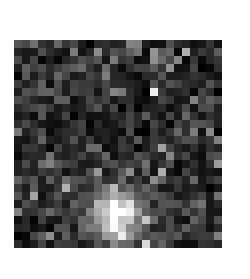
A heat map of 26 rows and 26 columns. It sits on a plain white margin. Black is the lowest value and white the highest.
Most values sit low, with a long tail of high ones. One bump rises in the bottom middle. There are no regular stripes. The bottom middle is the ninth with the highest average.
